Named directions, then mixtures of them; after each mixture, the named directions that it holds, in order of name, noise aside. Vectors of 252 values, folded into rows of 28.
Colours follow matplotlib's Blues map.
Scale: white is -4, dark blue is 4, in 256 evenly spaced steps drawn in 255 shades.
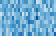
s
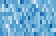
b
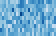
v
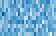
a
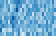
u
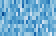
a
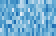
v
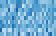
a, u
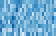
u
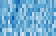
u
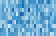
a, v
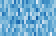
a, s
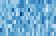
v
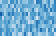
s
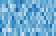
b, u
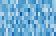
s, v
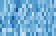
u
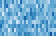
a, b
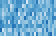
a, u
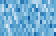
b, s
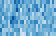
a, u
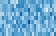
s, v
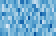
a, b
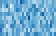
b, u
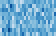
b, u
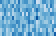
s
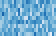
a
